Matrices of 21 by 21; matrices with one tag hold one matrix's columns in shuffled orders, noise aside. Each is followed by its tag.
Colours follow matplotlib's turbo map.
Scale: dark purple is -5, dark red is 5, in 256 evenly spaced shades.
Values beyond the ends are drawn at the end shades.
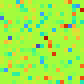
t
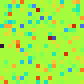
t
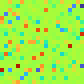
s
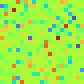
t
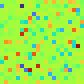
s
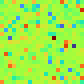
t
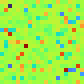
s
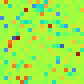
t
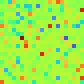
t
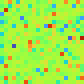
t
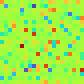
s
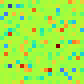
s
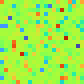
t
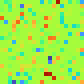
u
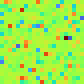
t
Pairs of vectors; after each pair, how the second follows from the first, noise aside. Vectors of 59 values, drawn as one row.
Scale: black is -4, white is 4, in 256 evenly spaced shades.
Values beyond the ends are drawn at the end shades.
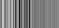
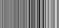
reversed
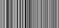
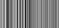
copied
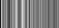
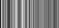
copied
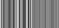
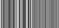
copied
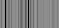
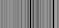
reversed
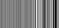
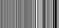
copied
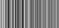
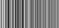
copied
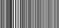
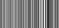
reversed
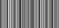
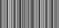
copied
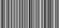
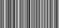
reversed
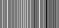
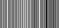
copied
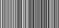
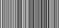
copied
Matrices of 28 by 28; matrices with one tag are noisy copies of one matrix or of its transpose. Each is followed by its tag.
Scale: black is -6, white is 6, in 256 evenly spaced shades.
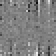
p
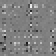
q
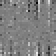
p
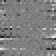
p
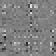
q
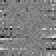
p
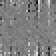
p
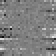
p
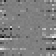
p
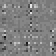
q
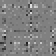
q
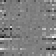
p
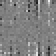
p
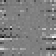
p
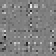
q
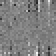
p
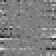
p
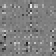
q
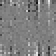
p
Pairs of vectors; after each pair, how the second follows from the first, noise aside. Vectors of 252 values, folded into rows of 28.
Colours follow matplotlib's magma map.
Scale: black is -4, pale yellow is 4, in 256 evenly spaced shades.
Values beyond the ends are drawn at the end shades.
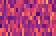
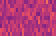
shrunk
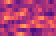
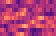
copied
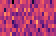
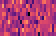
shuffled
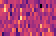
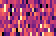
scaled up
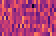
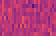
shrunk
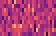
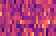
shuffled
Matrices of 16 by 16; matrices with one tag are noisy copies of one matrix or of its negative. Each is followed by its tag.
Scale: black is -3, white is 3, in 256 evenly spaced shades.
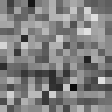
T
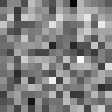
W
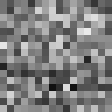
T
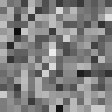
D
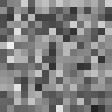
D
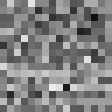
T
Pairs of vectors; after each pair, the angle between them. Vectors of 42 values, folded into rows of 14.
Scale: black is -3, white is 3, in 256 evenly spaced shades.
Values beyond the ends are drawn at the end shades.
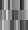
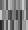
orthogonal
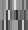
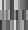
partly aligned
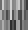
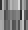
partly aligned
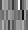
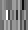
orthogonal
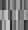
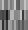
partly opposed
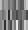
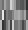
orthogonal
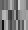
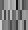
orthogonal
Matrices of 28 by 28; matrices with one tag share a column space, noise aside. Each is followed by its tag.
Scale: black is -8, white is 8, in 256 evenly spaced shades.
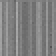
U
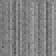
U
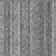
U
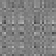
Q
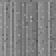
U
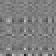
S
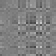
Q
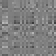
Q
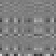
S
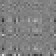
S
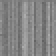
U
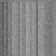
U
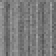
U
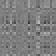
Q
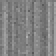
U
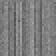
U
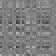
Q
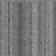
U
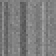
U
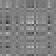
Q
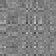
Q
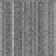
U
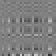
S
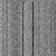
U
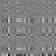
S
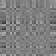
Q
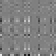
S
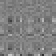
S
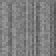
U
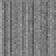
U
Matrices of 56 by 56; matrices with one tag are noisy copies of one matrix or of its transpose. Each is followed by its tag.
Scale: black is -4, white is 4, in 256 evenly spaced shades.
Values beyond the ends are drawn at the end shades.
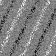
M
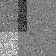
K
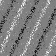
M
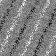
M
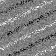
M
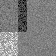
K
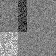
K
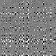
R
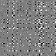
R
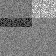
K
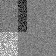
K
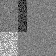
K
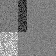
K
